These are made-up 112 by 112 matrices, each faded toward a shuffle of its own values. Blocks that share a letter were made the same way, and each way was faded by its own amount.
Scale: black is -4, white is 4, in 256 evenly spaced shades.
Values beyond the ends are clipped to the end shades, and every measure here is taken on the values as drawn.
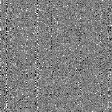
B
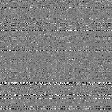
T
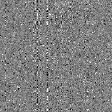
B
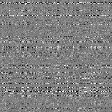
T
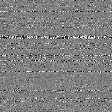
T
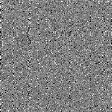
B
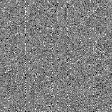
B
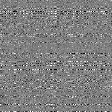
T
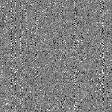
B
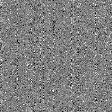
B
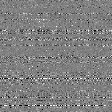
T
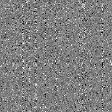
B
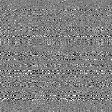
T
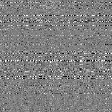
T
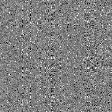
B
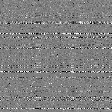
T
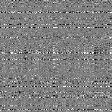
T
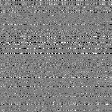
T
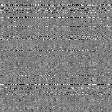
T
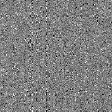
B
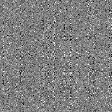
B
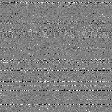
T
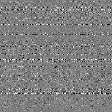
T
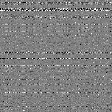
T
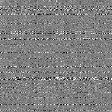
T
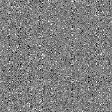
B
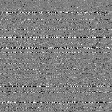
T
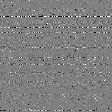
T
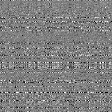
T
